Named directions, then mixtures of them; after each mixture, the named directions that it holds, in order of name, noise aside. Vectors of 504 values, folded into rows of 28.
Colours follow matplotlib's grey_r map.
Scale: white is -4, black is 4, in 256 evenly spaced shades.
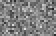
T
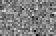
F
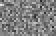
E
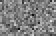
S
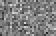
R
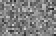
T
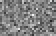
S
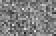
F, T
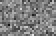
R, S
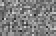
E, R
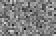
T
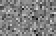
E, F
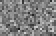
S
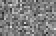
R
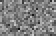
S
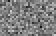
E, T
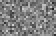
T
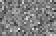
R, S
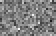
S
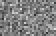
R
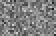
T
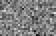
F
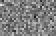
E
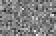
F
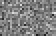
F, R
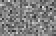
E, T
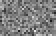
F, S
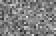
R, T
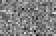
F, T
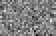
F, S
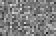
R
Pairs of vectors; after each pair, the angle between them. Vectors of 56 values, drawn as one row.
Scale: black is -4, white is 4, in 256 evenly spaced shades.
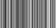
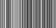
partly opposed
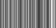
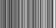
orthogonal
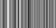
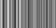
nearly parallel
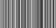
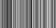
partly opposed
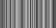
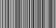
partly opposed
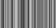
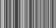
nearly opposite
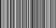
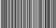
nearly opposite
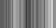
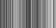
nearly parallel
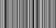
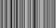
orthogonal
